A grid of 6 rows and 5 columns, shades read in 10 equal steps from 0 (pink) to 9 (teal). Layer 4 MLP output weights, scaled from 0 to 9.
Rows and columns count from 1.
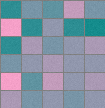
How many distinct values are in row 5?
5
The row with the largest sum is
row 2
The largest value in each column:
8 8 6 8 9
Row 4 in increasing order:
3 4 4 4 5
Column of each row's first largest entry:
1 5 1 1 2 2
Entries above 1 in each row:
5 4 5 5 4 5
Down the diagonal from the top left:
8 8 5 4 3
